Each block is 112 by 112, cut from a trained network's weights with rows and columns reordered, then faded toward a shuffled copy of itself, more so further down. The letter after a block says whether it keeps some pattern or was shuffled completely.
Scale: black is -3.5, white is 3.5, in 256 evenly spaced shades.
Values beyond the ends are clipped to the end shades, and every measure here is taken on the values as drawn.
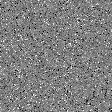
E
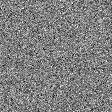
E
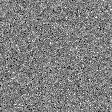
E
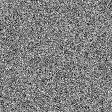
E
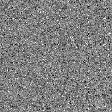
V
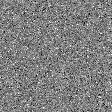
E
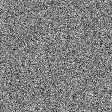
E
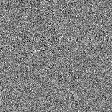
V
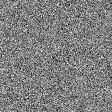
E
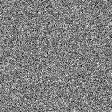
V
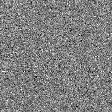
V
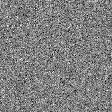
V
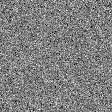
E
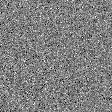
E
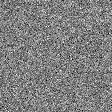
E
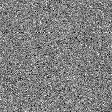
V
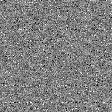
V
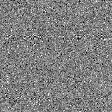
V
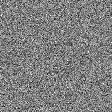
V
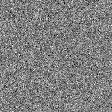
V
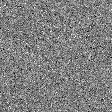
E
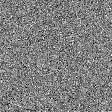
E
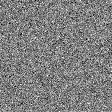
E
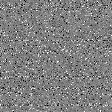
V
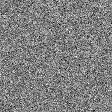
E
